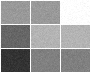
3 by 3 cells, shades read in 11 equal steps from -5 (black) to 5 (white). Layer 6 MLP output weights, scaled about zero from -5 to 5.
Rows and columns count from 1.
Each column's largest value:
1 2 5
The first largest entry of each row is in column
3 2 2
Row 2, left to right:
-1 2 2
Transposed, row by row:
1 -1 -3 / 1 2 0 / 5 2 0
